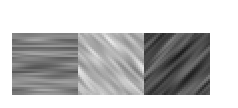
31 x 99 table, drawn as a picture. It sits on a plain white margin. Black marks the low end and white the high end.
It is made of 1 by 3 panels. Panel 1,1: middling, streaked across. Panel 1,2: high, slanting down to the right. Panel 1,3: low, slanting up to the right.
